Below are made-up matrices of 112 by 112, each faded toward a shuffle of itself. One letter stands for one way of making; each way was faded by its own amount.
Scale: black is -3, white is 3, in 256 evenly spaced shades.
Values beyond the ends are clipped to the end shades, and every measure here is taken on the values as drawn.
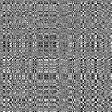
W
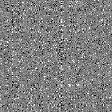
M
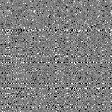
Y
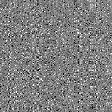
M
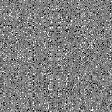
M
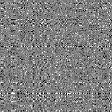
Y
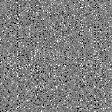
M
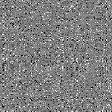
M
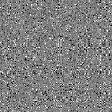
M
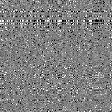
Y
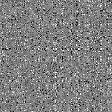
M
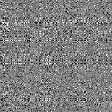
Y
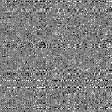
Y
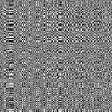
W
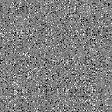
M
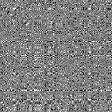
Y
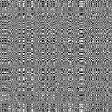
W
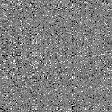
M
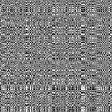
W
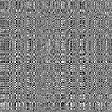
W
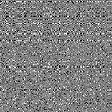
Y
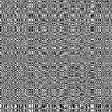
W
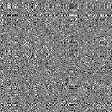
Y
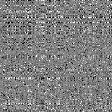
Y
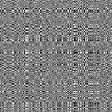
W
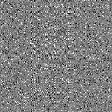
M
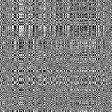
W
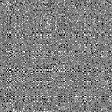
Y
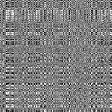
W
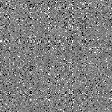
M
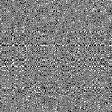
Y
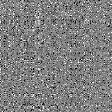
M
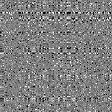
Y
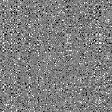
M
